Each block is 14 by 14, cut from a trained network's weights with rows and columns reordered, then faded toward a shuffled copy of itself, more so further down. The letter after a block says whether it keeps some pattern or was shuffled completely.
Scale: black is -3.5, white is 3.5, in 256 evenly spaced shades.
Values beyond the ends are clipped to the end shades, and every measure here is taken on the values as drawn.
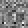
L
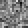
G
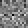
L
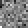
L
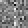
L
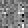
L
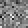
L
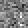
L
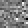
L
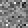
L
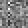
L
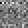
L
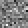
G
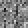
L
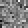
G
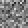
G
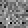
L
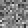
G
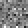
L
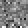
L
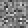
L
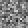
G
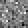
G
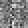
L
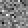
G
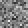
G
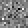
G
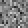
G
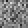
G
